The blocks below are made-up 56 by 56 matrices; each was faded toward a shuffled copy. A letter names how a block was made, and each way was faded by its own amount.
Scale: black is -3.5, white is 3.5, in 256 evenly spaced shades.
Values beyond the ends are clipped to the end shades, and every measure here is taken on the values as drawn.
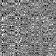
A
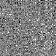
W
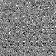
W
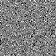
W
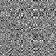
A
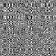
A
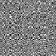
A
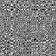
A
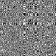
A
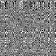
A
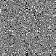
W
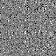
W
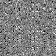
W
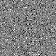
W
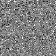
W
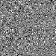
W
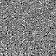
W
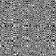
A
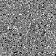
W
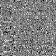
W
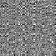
A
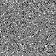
W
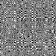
A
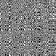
A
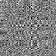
A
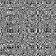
A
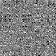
W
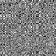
A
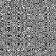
A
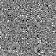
W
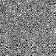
W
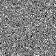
W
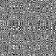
A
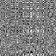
A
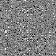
W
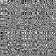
A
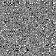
W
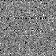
W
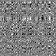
A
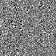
W
